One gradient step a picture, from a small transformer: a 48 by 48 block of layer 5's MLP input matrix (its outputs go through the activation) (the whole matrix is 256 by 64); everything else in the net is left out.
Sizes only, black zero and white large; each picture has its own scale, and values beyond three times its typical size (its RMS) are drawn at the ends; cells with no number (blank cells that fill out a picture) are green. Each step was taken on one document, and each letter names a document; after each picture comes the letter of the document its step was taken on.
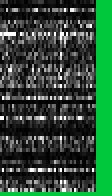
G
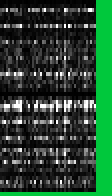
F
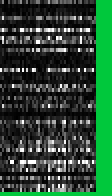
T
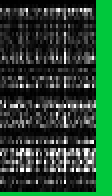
F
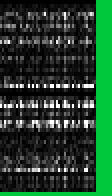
F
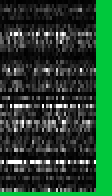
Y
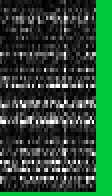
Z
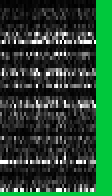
Y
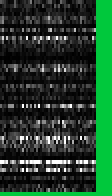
T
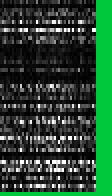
T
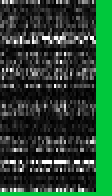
Y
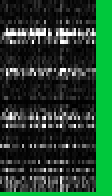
G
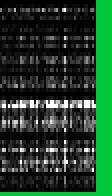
Z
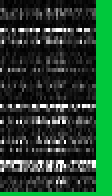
T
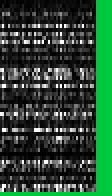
Y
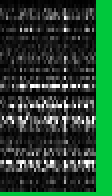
Z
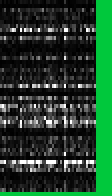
Z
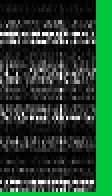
G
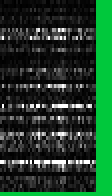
T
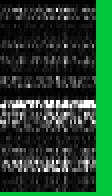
F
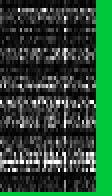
Z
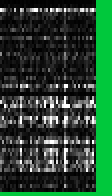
Z
